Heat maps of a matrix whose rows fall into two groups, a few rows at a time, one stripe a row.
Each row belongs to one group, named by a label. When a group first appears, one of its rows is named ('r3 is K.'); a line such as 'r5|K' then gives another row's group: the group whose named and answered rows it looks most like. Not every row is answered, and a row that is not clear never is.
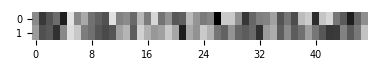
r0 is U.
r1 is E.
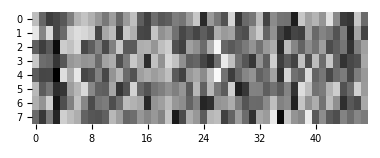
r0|U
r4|E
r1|U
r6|U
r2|E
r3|U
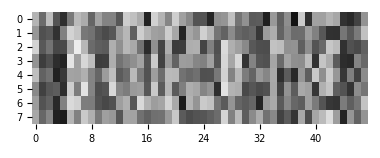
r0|U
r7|U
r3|U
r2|U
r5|U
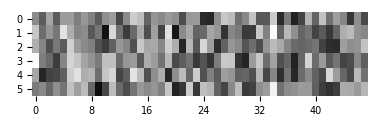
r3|U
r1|E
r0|U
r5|E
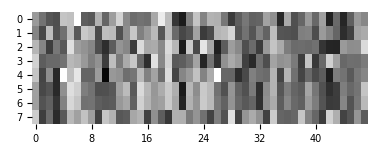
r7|U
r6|E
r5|E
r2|E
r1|U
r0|E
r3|U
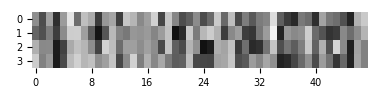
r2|U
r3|U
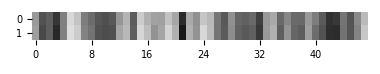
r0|E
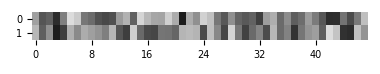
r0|E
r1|U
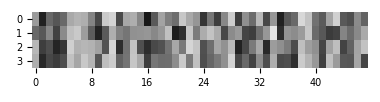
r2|U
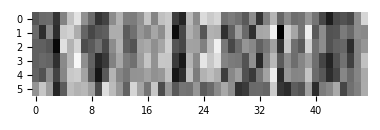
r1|E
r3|E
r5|U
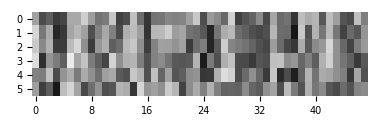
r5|E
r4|U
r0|U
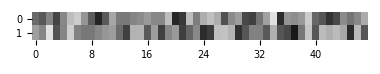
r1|U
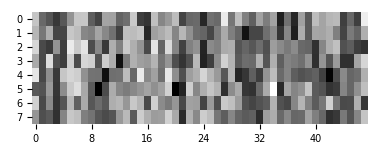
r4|E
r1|U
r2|U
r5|E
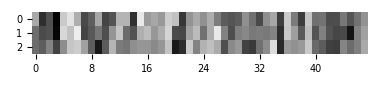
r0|E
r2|E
